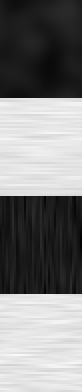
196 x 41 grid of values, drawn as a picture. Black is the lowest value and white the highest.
The table splits into 4 rows of 1 panel. Panel 1,1: very low, smooth, faint in contrast. Panel 2,1: very high, streaked across, faint in contrast. Panel 3,1: very low, streaked downward, faint in contrast. Panel 4,1: very high, streaked across, faint in contrast.
